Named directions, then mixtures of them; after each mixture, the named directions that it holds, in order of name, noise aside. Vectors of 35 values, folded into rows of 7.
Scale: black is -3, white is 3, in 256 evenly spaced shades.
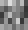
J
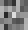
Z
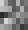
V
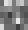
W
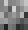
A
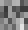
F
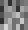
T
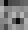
F, W, Z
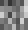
J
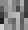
J, T, Z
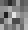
T, Z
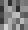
T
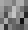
A, J, Z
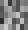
T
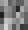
T, V, Z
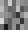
T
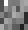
A, T, W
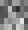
F, T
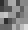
V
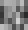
J, T, W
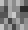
F, J, Z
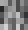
J, T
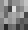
A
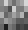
A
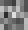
Z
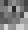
A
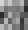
J, V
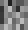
T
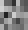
V, Z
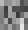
F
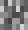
A, T
